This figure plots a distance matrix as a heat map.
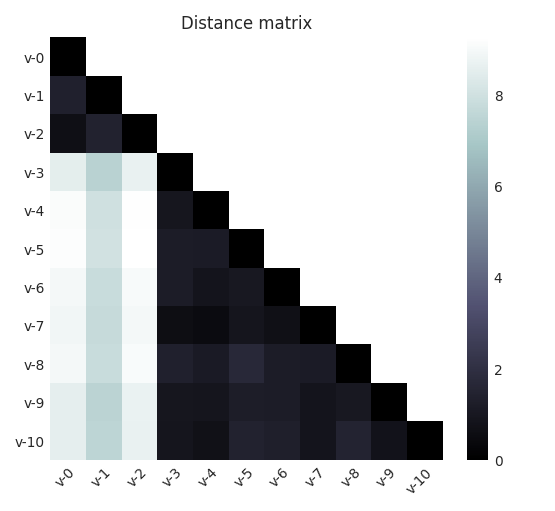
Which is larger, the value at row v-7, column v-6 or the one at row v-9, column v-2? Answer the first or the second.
the second
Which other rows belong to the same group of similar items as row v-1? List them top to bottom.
v-0, v-2
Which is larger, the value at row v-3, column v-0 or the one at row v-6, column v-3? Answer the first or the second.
the first
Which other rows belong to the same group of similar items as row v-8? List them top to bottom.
v-3, v-4, v-5, v-6, v-7, v-9, v-10
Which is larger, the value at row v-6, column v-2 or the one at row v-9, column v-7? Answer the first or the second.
the first
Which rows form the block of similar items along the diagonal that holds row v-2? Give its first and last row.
v-0 to v-2
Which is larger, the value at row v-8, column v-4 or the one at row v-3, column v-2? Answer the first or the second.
the second
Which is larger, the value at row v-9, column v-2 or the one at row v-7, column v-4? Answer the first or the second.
the first
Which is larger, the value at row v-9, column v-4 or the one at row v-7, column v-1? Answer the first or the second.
the second
